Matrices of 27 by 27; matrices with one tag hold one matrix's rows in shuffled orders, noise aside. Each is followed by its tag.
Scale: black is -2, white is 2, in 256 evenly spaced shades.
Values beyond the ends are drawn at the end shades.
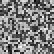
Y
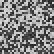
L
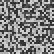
L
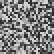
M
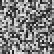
M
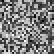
M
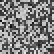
M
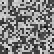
Y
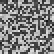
Y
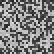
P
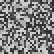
M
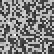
P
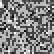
M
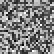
Y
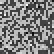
M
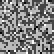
P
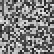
L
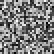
L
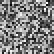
M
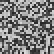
Y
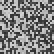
M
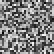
Y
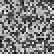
L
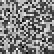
P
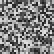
Y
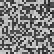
L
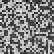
M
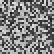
M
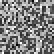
P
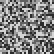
L
